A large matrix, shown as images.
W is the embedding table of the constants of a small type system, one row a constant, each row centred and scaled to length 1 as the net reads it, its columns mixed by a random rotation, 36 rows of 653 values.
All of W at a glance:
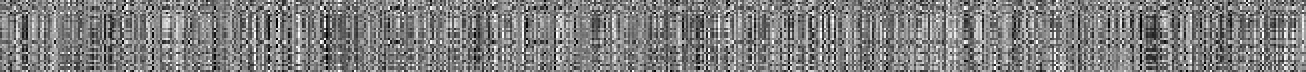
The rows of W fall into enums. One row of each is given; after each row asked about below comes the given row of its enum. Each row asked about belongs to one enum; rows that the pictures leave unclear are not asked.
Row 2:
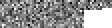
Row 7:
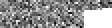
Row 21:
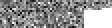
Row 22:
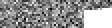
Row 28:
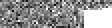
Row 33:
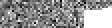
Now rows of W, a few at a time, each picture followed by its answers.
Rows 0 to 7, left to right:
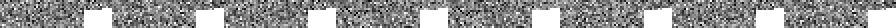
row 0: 2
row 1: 7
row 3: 21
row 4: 21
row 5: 22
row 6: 2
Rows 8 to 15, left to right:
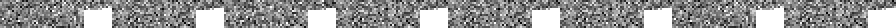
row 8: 28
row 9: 22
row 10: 7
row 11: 22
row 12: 22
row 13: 22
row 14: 28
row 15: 22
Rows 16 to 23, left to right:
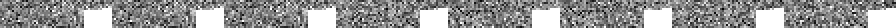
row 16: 28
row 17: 28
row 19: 22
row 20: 21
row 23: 7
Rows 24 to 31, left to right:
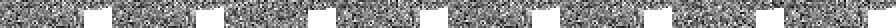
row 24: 28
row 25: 28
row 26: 2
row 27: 33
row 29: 28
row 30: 7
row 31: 33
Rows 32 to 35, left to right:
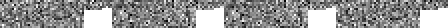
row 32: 2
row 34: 33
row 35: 2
